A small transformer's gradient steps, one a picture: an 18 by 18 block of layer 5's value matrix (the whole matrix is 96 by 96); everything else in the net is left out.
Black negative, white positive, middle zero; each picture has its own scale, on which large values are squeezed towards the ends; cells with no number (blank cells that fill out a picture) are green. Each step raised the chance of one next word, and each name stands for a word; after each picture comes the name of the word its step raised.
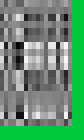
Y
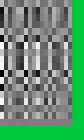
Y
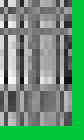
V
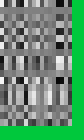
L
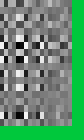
Y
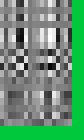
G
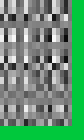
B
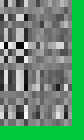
Y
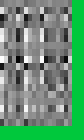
B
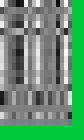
V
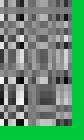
L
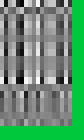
V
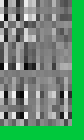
G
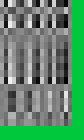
V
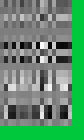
Y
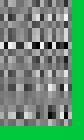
Y
